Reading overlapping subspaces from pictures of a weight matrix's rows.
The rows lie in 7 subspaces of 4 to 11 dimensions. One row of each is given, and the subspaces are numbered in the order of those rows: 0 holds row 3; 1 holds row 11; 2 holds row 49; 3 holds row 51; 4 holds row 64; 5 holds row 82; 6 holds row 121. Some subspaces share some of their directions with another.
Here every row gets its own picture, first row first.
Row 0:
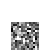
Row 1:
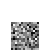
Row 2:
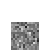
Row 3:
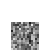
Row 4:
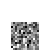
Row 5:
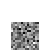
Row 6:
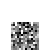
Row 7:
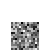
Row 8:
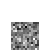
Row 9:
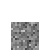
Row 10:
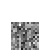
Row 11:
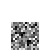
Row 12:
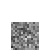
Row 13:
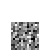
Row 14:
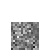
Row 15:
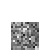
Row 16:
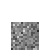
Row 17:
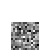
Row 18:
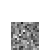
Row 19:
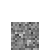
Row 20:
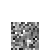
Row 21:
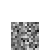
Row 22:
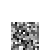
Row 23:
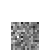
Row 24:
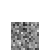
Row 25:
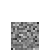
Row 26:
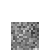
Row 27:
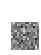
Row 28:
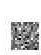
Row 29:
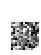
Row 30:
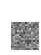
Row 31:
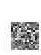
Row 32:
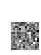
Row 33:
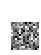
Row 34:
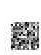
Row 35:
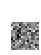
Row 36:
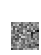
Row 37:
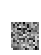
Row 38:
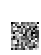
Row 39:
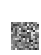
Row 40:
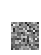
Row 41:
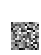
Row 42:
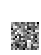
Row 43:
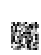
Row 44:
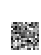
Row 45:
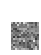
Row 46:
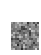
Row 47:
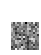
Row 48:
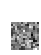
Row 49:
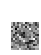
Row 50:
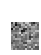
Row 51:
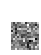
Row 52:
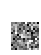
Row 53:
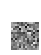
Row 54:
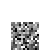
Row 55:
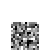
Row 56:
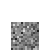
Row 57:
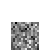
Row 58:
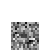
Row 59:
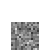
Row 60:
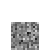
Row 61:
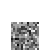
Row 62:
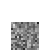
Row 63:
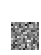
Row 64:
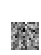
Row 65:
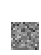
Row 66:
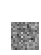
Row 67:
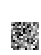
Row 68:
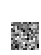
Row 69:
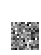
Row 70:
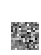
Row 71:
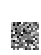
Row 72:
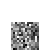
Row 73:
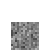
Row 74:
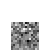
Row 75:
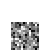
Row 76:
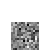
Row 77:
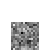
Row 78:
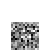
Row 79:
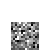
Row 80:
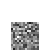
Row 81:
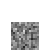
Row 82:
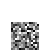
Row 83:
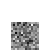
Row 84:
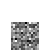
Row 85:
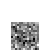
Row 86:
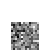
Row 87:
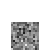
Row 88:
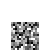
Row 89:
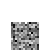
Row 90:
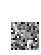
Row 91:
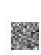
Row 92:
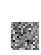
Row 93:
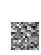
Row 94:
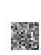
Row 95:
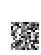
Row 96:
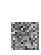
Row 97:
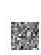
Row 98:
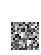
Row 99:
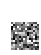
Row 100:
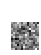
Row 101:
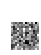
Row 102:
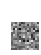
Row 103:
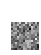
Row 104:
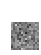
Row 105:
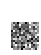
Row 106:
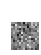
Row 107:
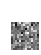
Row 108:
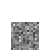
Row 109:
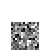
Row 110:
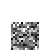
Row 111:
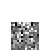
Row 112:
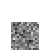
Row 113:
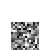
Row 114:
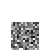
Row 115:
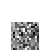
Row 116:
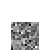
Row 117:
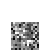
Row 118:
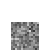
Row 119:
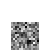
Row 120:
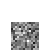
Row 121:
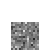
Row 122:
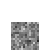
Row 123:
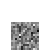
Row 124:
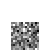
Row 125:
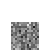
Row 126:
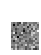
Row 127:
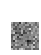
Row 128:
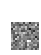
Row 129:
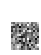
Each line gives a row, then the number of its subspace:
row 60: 4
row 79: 0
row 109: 1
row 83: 0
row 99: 4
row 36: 3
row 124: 0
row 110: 3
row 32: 2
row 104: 0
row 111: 0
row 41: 5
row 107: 0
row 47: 6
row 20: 6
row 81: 4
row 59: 6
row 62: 3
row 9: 0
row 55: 4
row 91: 3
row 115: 1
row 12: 4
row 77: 6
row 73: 4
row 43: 4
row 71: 5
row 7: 6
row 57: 0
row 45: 3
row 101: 0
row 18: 4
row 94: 4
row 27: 4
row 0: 6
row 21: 0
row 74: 0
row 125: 6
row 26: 5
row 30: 3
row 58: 2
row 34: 4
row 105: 4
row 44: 0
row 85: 6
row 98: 1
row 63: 4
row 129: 6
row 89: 3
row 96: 4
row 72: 1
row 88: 6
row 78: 4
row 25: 1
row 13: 0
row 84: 3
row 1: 4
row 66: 6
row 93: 6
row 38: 4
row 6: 0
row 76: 1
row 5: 3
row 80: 1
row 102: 2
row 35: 3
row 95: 3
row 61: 2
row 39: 5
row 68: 6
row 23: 3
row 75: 2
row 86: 3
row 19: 3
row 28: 6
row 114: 5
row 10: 4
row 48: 4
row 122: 2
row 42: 3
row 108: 4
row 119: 2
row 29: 0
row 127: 6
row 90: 3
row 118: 2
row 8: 6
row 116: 0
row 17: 6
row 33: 4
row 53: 2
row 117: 4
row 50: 0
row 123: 6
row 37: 3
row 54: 6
